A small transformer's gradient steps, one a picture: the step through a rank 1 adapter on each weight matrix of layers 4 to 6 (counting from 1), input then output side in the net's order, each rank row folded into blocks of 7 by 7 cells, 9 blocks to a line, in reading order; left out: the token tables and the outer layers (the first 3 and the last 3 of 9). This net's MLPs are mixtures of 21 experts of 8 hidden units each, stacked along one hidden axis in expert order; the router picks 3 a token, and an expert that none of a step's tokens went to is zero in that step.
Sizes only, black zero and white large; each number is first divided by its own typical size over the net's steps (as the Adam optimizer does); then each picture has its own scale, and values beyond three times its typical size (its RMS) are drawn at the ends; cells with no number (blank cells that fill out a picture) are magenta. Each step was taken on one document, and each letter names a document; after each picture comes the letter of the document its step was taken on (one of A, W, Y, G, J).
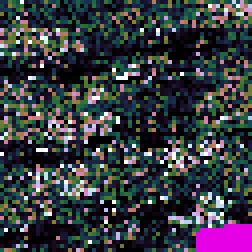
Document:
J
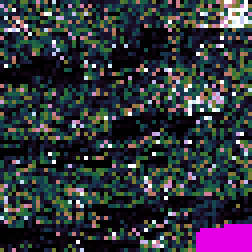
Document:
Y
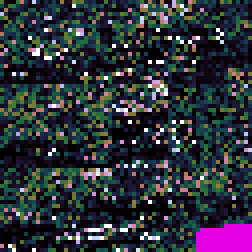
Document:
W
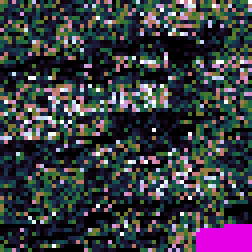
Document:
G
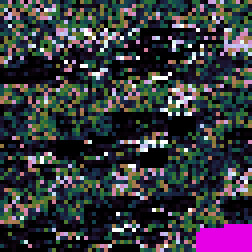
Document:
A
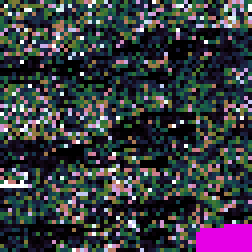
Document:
G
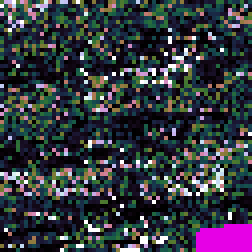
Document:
W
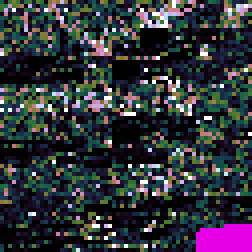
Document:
Y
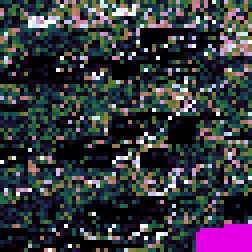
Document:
A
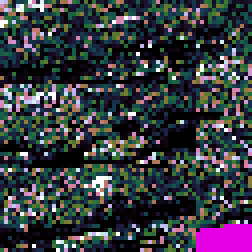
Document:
G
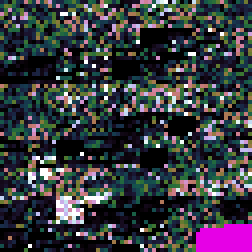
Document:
A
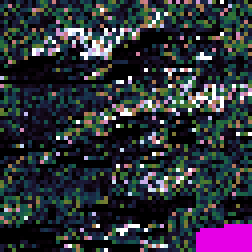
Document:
Y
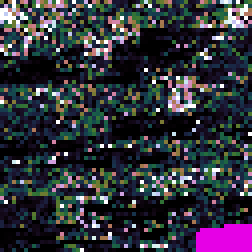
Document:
Y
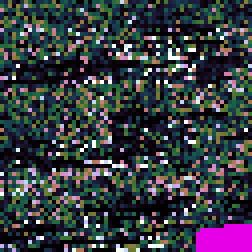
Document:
W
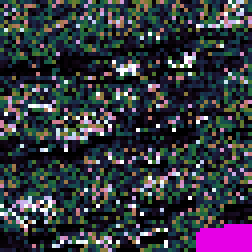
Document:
J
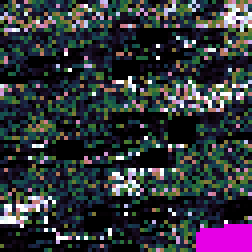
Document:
A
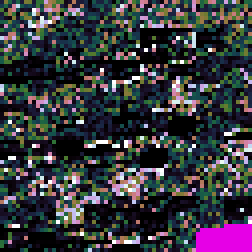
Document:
A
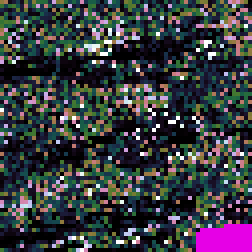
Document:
J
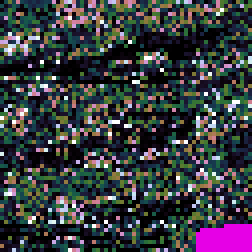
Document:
J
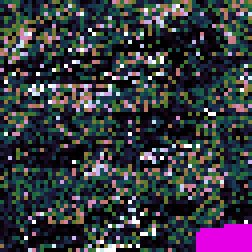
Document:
J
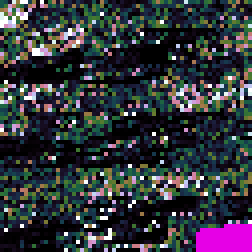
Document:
Y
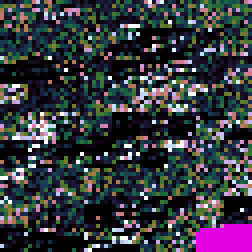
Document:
A
